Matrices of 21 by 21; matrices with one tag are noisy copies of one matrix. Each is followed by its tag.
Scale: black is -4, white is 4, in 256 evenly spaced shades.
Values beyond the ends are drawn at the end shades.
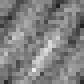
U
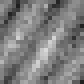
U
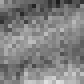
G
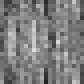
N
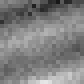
G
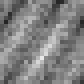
U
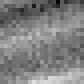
G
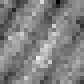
U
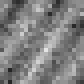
U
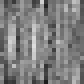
N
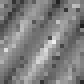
U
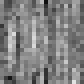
N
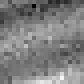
G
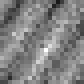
U
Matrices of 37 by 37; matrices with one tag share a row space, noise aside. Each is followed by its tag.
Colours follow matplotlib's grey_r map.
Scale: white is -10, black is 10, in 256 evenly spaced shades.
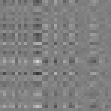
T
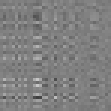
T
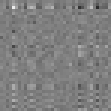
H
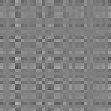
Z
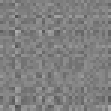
Z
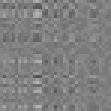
T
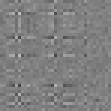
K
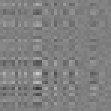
T
